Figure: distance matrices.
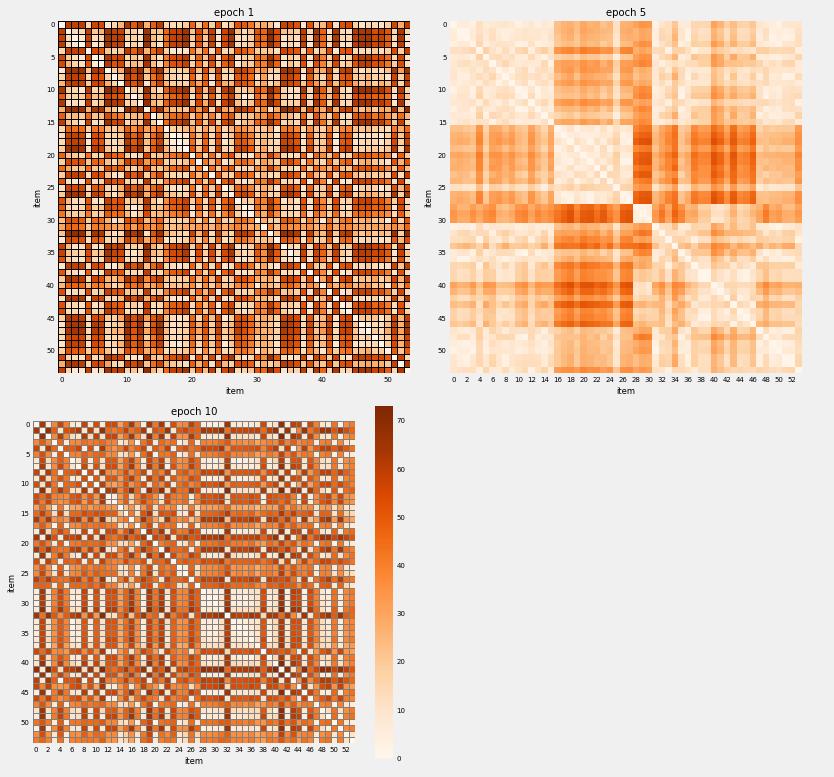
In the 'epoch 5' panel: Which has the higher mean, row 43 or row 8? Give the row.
43
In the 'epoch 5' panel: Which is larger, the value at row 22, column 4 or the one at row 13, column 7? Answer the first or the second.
the first
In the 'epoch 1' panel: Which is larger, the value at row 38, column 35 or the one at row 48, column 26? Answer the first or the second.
the second
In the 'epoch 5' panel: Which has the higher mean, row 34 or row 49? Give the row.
34
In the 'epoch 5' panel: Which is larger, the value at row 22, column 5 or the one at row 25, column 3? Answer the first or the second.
the first
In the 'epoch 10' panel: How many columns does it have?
54
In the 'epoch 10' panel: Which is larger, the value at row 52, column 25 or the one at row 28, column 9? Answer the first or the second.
the first
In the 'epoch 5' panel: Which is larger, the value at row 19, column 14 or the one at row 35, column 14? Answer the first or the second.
the first
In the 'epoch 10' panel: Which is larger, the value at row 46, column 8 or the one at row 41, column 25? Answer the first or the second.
the second
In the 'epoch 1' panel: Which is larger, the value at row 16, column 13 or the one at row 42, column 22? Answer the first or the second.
the second
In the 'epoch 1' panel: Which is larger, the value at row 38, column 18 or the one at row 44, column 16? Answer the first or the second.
the first
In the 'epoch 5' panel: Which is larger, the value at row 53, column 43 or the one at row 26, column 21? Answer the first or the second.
the first
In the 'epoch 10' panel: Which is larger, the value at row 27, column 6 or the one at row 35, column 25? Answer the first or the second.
the first
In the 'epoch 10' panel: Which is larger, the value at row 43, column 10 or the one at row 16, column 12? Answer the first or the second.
the second
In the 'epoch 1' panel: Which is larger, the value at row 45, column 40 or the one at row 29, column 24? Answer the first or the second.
the first
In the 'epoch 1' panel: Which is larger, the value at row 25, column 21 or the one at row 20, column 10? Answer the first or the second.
the second
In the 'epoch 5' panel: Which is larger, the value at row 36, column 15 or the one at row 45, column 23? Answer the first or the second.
the second
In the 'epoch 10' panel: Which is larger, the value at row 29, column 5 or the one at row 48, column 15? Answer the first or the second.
the second
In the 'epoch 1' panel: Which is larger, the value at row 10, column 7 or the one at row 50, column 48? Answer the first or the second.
the first
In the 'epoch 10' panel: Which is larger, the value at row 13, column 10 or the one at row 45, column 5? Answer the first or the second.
the second
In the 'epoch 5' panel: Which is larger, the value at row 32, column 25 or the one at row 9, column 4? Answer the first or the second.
the first
